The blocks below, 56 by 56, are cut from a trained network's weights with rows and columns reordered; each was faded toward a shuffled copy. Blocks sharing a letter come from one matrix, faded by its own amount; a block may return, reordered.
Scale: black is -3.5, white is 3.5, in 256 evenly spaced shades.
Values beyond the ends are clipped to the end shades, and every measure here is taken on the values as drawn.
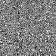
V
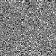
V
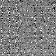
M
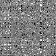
M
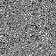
V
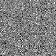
V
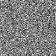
V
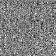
V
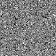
V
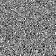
V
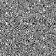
V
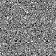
V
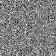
V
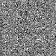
V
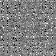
M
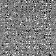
M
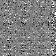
M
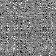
M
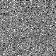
V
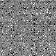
M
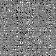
M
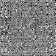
M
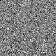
V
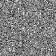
V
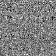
V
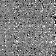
M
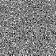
V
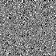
V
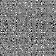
M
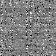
M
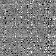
M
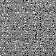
M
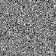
V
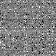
M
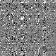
M
